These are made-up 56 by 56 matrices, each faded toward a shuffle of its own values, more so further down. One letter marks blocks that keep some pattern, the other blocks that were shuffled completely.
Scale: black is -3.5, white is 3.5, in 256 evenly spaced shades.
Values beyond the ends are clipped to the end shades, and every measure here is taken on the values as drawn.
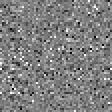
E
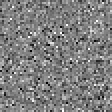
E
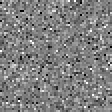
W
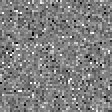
W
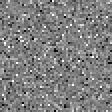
W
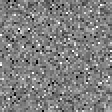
W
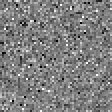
W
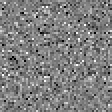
E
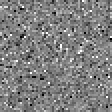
W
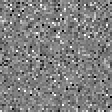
E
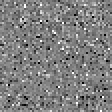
E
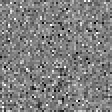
E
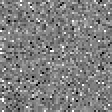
E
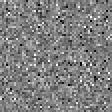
E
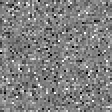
W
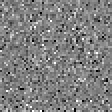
E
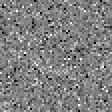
W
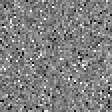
W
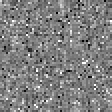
E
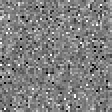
E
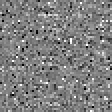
E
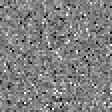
E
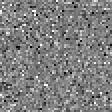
W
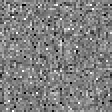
E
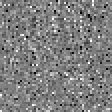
E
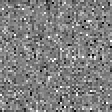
E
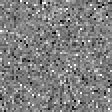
W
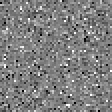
E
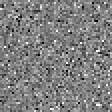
E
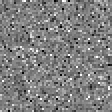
E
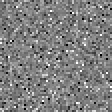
W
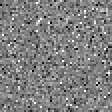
W
